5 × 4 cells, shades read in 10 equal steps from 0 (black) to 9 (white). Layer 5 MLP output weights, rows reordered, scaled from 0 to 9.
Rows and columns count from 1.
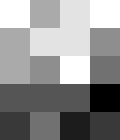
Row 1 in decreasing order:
9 9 8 6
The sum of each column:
26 26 29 20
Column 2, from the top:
6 8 5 3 4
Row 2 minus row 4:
3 5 5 5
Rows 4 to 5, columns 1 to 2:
3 3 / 2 4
